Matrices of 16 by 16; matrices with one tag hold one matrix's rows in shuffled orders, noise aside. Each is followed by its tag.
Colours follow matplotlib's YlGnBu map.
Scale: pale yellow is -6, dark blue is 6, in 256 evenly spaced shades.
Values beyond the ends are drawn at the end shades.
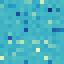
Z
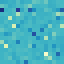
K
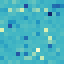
Z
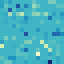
Z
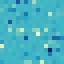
Z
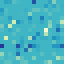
K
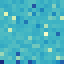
K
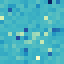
Z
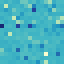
K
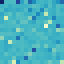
K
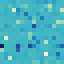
K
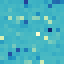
Z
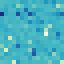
K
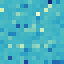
Z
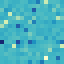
K
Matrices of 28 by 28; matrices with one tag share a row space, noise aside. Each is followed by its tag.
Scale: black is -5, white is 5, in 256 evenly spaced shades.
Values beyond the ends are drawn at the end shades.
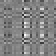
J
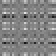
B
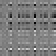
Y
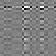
J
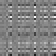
Y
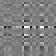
J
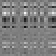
B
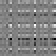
Y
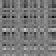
B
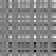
Y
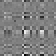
J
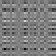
B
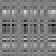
B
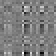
J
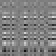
B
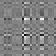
J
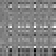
Y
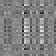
J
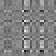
J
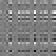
Y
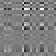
J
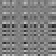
B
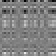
B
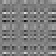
B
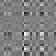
J
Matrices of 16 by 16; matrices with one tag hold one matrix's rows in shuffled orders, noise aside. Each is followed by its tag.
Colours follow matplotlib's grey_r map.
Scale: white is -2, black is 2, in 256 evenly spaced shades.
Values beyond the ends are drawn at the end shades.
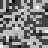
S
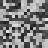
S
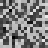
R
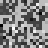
R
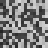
R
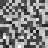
R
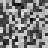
R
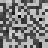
R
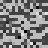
S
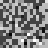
R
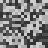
S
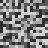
S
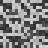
S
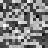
S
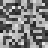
S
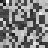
R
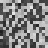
R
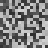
R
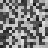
R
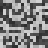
S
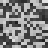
S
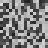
R
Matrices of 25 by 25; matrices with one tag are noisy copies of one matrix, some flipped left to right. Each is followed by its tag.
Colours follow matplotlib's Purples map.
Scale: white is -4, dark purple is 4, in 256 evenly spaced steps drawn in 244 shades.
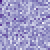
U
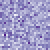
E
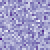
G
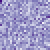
U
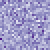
G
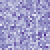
E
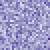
G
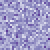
G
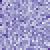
U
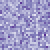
E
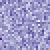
G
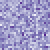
E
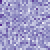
U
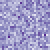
E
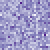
E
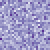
G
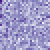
U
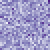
U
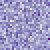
G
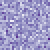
G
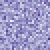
G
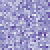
E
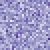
G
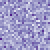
G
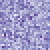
E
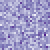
E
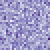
G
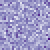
G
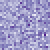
E
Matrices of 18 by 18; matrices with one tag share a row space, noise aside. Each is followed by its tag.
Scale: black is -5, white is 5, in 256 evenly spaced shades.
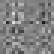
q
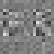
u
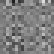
q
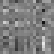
u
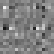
u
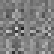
q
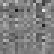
u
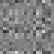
u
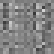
u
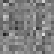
u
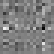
u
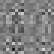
q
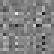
u
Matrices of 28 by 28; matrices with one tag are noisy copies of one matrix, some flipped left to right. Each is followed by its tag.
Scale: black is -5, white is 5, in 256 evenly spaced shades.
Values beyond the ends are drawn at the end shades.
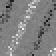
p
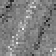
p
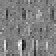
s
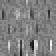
s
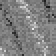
p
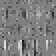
s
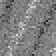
p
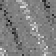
p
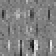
s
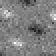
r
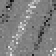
p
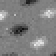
r
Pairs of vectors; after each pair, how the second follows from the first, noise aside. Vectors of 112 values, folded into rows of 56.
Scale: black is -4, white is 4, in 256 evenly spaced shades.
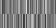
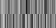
sign-scrambled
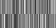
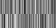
negated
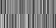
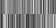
sign-scrambled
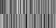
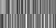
negated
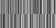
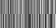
sign-scrambled
